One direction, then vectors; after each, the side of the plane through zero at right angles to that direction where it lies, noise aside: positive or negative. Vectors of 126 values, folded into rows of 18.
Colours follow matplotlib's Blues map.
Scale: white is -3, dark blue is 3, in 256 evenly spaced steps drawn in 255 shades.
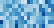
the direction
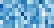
negative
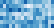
negative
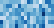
positive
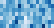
positive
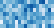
negative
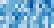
positive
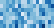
positive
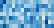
negative
